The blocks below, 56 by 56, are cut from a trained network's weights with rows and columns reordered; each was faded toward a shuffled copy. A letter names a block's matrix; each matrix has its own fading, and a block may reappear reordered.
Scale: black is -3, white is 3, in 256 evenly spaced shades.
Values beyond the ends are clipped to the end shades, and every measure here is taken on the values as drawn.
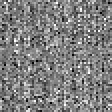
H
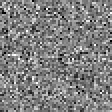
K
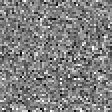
K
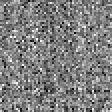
H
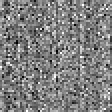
H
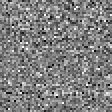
K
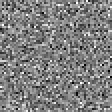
K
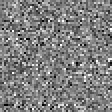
K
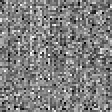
H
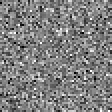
K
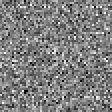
K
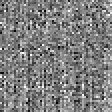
H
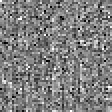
H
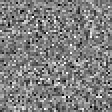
K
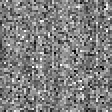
H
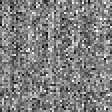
H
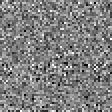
K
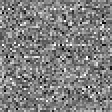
K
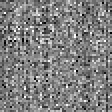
H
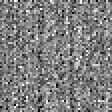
H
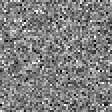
K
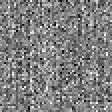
H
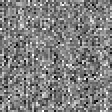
H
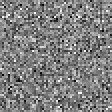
K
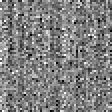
H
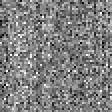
H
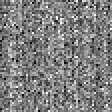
H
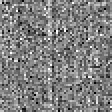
H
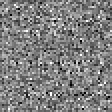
K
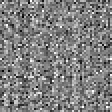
H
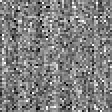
H
